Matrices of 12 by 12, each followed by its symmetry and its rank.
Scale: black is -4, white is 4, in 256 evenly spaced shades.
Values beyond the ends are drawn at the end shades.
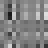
neither, rank one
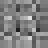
antisymmetric, rank two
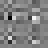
neither, rank two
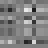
neither, rank one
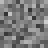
neither, full rank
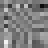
antisymmetric, rank two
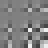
symmetric, rank one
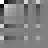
symmetric, rank one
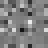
antisymmetric, rank two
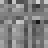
neither, rank two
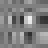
neither, rank one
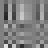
neither, rank one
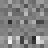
neither, rank two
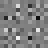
antisymmetric, rank two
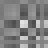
symmetric, rank one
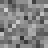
neither, full rank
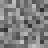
neither, full rank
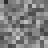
neither, full rank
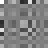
symmetric, rank one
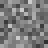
neither, full rank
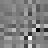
antisymmetric, rank two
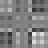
symmetric, rank one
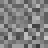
antisymmetric, rank two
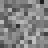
neither, full rank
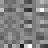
neither, rank two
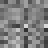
neither, rank two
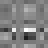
neither, rank one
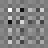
symmetric, rank one
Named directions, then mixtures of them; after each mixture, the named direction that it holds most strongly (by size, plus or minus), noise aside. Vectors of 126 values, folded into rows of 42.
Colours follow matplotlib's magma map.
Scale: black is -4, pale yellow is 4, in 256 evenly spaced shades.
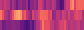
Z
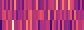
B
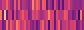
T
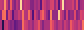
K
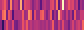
K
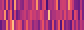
B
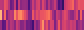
Z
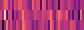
T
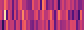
T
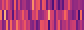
T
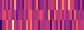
B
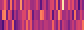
K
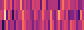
K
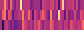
K
